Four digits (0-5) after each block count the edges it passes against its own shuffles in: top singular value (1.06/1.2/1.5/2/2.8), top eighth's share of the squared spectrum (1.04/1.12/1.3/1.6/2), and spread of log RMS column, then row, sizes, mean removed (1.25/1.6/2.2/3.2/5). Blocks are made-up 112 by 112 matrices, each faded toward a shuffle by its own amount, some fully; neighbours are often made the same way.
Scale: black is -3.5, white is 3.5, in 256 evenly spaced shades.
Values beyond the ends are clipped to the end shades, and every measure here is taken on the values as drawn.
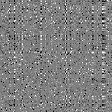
5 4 3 2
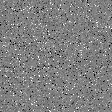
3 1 0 0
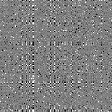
5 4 3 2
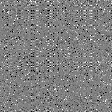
5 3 2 2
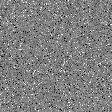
2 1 0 0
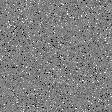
0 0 0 0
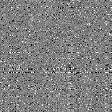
4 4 2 3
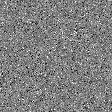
1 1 0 0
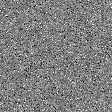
1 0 0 0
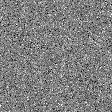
0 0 0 0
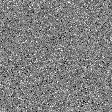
0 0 0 0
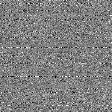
2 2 0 4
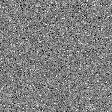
1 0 0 1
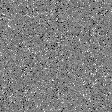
2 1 1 0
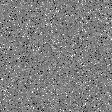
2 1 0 0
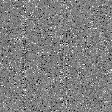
3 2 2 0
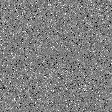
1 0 0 0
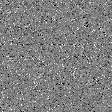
1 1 0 1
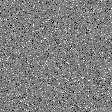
0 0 0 0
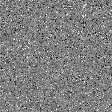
0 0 0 1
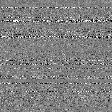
2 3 0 4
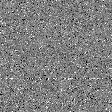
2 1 0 1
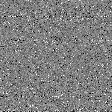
1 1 0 2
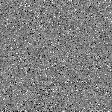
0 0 0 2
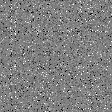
1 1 1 1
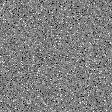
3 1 0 0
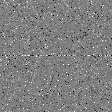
3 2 0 1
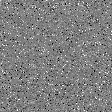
2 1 0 1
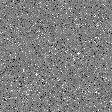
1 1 0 0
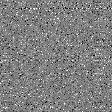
3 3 0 2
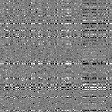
5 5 3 4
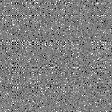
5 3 2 3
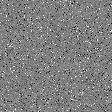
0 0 0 0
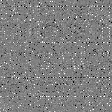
4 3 1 2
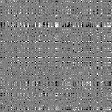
5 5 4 4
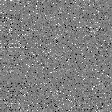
3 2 1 1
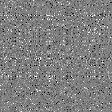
4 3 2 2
